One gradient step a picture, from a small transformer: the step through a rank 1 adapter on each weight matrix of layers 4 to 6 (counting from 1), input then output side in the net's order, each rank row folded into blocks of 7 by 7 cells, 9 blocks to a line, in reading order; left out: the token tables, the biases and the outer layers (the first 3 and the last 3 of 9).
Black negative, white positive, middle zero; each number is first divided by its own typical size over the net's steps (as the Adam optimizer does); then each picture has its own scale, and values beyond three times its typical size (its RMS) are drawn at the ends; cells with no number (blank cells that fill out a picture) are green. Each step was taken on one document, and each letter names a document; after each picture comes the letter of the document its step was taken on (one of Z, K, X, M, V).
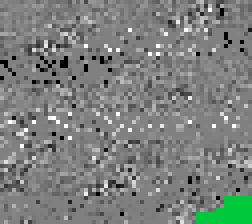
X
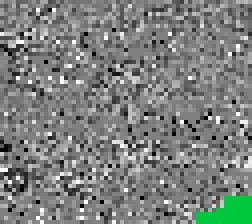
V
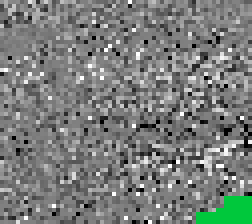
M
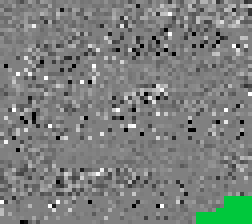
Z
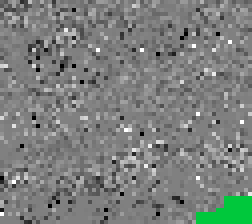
Z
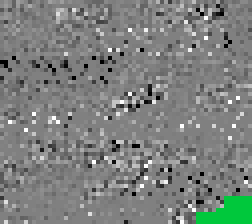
X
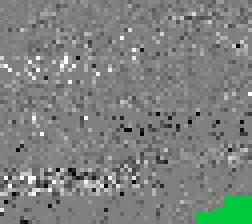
Z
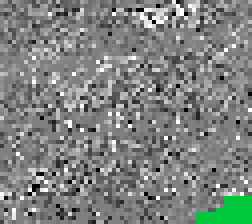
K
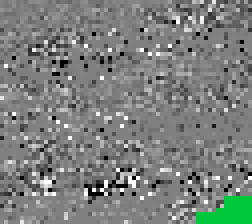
X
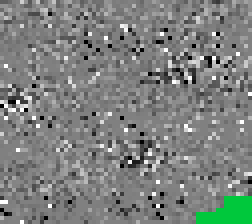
Z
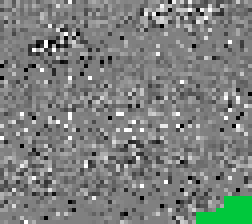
X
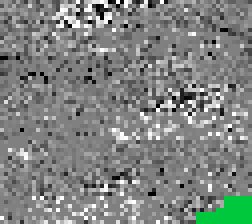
M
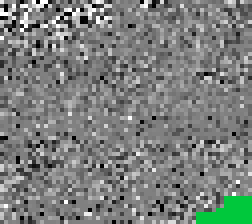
V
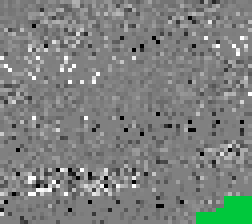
Z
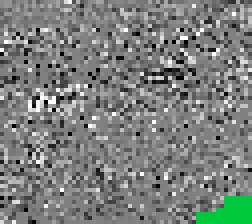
V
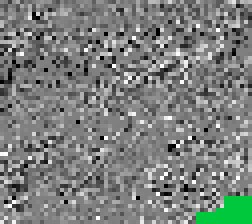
V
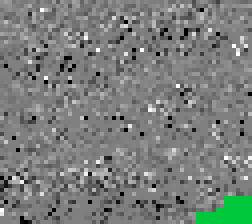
Z
